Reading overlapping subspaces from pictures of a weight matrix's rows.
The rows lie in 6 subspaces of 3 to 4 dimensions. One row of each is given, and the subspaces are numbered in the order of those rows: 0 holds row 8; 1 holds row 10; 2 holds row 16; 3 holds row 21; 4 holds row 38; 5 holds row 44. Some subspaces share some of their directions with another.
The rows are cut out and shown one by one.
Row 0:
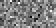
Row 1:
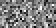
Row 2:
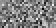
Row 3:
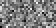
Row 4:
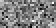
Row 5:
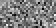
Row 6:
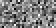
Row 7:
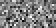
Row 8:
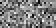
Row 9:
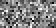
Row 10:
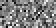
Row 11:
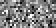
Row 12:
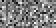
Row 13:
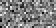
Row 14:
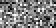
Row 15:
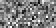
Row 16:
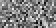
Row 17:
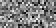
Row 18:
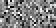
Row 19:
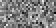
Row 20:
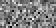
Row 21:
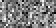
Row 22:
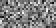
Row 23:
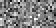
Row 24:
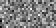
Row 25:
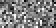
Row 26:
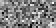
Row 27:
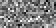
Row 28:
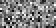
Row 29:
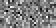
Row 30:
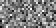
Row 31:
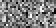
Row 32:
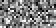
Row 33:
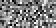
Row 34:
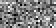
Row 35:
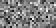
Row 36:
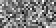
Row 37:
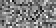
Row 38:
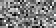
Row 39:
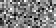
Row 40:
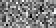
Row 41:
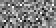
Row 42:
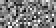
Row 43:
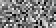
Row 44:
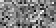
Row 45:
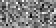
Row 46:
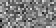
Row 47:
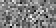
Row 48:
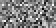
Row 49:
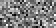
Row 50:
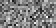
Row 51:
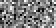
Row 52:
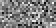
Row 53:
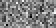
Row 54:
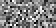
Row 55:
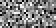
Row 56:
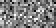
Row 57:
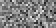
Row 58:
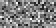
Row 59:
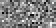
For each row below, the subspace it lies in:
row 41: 2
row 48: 2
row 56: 4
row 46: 0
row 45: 3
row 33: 3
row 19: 3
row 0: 4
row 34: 2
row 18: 1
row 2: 2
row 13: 0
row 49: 4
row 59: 5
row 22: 1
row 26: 5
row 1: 5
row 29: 1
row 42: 1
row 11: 5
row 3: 0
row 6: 4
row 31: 3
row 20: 1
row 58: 3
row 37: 5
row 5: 4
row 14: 2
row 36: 0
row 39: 4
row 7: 5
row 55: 0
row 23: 4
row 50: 0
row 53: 3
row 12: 3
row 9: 5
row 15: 1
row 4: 5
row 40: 3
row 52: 5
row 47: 5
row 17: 0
